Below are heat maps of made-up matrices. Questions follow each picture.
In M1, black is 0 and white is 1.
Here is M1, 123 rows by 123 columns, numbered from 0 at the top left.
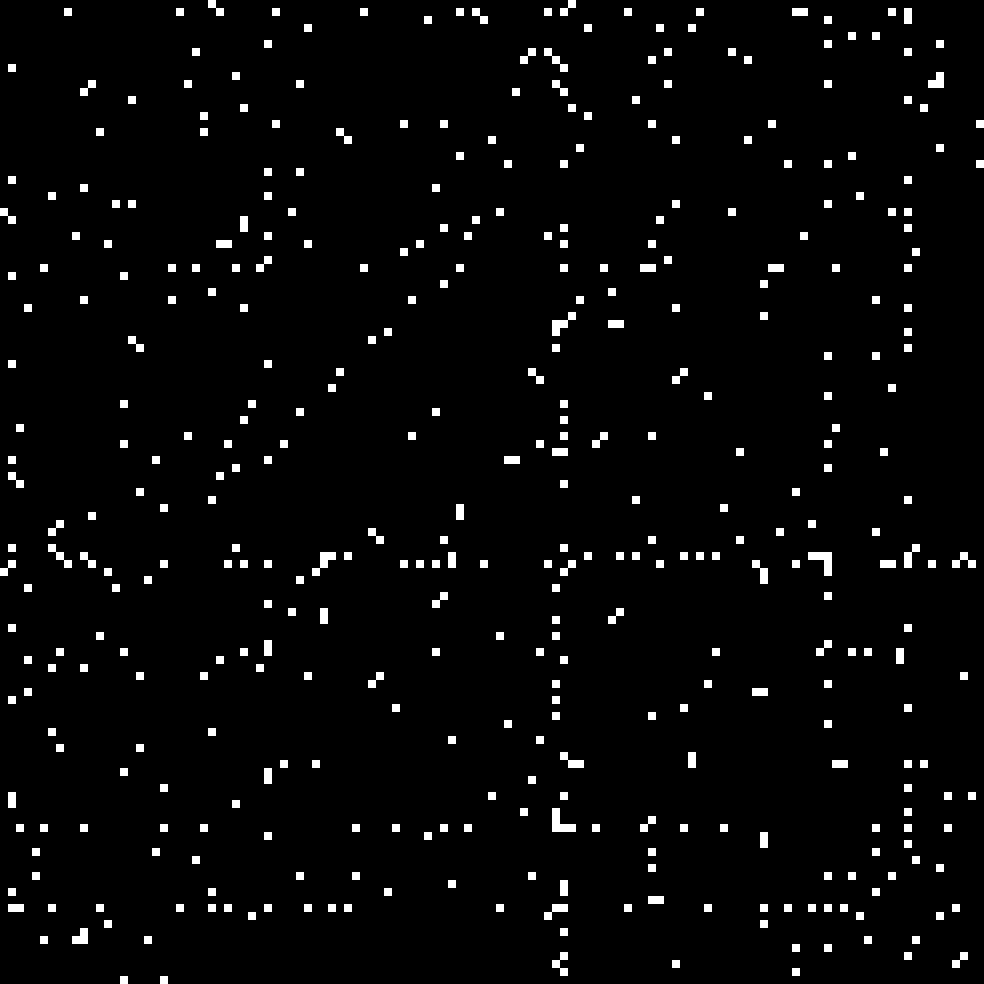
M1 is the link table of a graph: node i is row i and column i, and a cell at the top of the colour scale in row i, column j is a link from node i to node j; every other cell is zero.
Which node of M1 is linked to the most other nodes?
node 70
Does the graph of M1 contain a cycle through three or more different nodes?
yes
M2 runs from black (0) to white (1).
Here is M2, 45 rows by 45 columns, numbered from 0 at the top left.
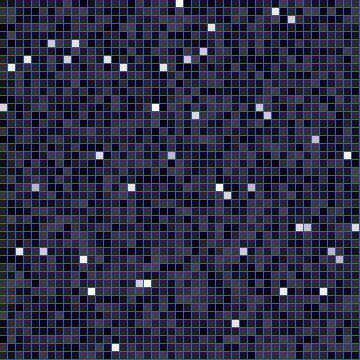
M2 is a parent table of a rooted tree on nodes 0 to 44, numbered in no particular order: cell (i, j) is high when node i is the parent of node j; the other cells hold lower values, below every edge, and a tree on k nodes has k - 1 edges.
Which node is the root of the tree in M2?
7
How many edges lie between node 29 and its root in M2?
6
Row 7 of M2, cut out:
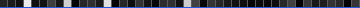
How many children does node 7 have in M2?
4
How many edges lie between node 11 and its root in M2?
5
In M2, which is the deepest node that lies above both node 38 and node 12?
19
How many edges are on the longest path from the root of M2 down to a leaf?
7
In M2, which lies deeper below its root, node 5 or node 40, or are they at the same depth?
node 40
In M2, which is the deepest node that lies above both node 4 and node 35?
23
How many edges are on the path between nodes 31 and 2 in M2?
1
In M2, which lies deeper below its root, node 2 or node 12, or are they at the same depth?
the same depth
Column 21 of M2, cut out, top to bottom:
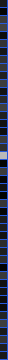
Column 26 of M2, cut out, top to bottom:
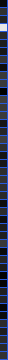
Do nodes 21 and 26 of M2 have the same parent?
no
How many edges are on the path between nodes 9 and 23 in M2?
3
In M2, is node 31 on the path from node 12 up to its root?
no
